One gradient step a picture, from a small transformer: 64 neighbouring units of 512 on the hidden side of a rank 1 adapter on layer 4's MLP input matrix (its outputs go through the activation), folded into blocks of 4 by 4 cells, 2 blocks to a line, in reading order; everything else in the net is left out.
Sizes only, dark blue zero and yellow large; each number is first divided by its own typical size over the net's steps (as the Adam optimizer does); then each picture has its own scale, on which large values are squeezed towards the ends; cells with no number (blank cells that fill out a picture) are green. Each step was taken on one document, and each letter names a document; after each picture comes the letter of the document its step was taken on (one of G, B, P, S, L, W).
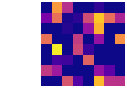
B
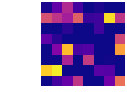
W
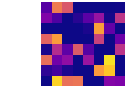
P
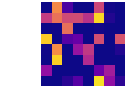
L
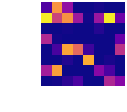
W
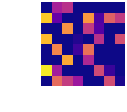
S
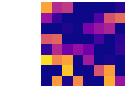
P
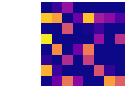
S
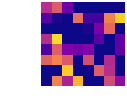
P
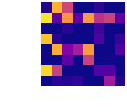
W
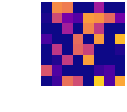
B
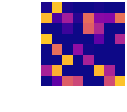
S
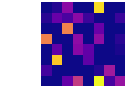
L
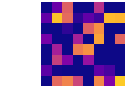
B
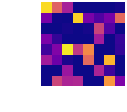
P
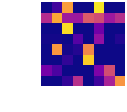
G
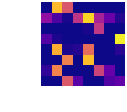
W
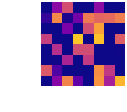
B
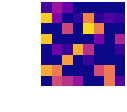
S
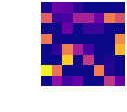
W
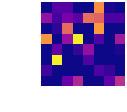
L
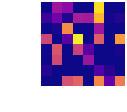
L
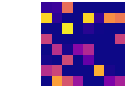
S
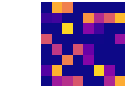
S
